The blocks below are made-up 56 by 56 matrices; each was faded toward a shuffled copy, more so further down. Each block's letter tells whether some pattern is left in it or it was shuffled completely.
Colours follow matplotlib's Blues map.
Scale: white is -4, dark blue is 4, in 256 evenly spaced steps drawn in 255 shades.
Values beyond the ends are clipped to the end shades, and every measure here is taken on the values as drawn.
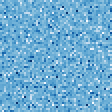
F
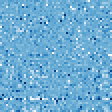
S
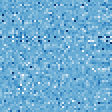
S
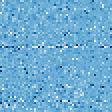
S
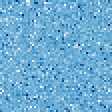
F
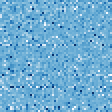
S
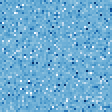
F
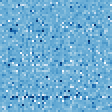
S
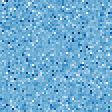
F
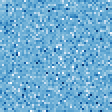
F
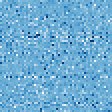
S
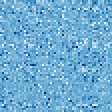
S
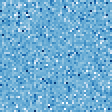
F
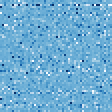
S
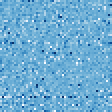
S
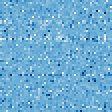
S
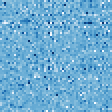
S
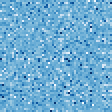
S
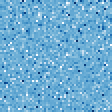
F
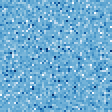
F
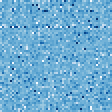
S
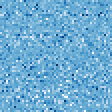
S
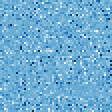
S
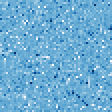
F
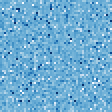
F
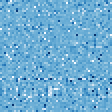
S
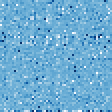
S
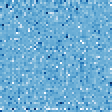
S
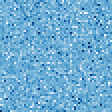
F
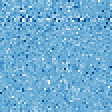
S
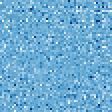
S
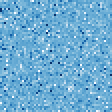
F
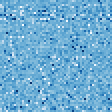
S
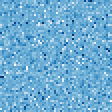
F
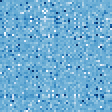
S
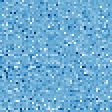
S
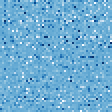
S
